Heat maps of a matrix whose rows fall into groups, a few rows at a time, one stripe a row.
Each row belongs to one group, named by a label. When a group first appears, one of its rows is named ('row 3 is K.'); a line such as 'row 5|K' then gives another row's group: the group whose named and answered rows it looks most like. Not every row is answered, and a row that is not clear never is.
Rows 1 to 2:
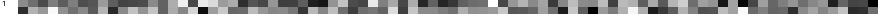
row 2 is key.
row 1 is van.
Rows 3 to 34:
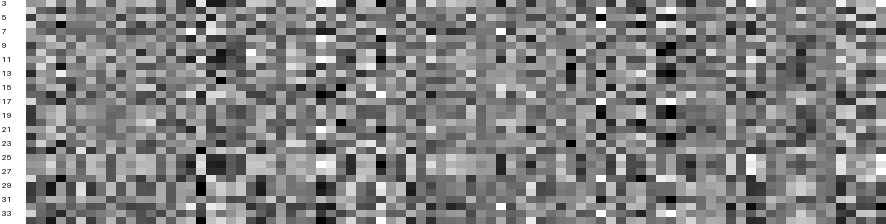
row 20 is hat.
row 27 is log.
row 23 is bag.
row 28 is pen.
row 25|log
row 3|log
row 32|van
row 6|pen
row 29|van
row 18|key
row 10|bag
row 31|key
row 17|pen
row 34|van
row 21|log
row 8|log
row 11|log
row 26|log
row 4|pen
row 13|key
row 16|van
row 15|hat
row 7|van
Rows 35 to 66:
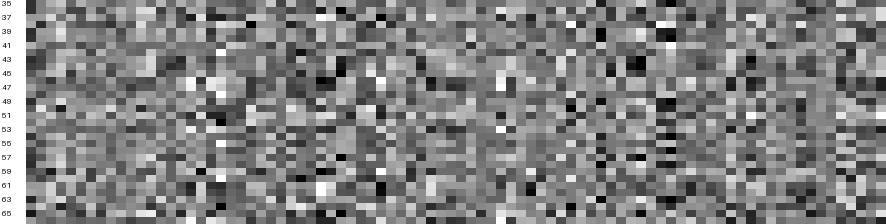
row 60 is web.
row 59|van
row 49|key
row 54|key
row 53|van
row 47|van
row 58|key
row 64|bag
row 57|hat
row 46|van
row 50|bag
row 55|web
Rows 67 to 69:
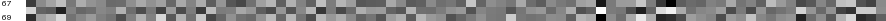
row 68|pen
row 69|key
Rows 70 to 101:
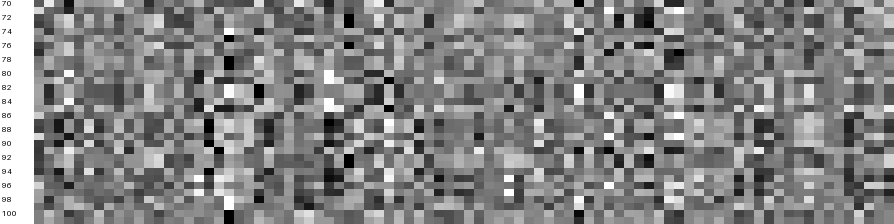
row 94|van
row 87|van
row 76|hat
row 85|log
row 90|van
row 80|web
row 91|key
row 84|web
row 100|bag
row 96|pen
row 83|web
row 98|web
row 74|web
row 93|hat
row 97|van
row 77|key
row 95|van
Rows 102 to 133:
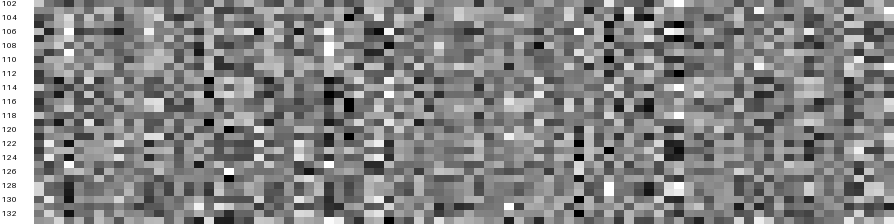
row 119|van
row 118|pen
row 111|log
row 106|web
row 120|bag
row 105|key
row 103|log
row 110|key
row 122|bag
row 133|log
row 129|pen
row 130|bag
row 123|key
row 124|bag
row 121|hat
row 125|web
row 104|hat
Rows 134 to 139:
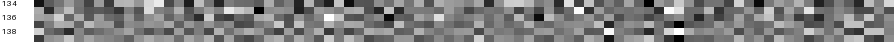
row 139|key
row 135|web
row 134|hat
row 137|key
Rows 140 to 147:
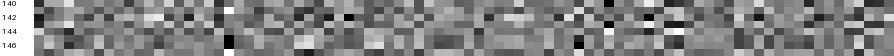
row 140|key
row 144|pen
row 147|web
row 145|bag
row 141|web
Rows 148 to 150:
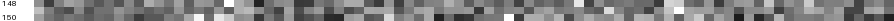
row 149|pen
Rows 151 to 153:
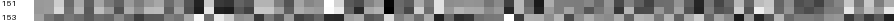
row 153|van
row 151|log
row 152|log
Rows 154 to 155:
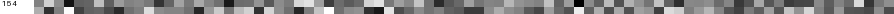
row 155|web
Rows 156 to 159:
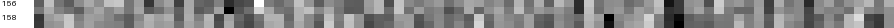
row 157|bag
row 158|key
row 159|key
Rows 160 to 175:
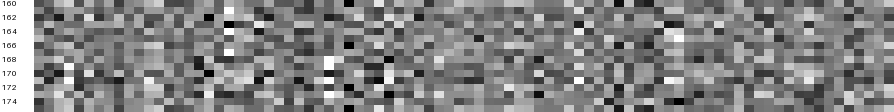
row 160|hat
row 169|web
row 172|hat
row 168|log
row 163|bag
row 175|hat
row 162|van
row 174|key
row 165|pen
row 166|hat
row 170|van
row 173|log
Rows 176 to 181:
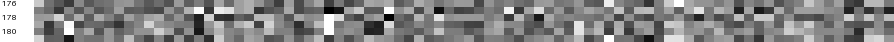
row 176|pen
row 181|pen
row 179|web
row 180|web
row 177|van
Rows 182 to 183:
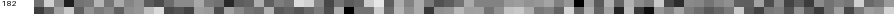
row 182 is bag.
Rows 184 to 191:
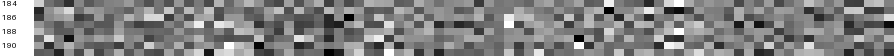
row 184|pen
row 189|bag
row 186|hat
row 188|pen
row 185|key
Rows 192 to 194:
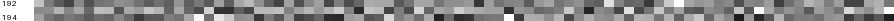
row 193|log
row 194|van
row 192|pen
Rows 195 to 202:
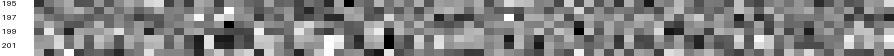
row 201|log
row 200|log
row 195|hat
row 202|web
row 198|bag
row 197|van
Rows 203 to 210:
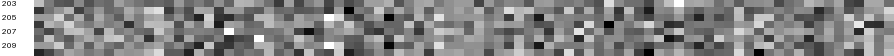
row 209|log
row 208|bag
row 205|log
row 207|web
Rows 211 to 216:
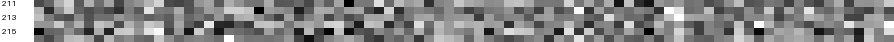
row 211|hat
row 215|hat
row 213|pen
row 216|web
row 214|log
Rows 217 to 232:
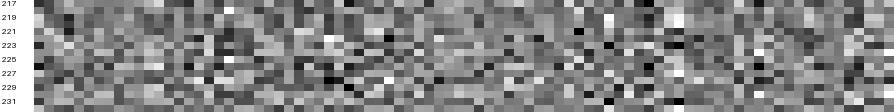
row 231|key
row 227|pen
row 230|log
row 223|key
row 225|web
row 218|web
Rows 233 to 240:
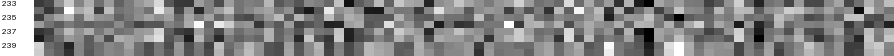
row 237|hat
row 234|web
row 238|hat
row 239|pen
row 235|key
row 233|hat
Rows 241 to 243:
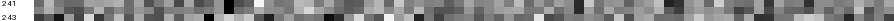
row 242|bag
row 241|bag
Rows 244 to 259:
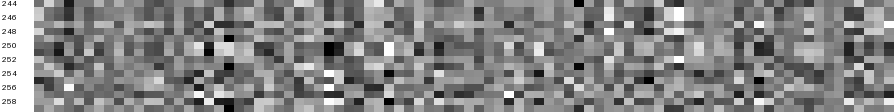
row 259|bag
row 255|hat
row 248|pen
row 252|pen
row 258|log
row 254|log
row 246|pen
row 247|log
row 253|bag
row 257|van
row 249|bag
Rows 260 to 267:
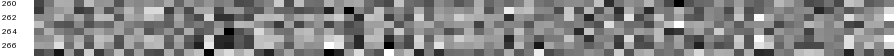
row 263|pen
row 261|hat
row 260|key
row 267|van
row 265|log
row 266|log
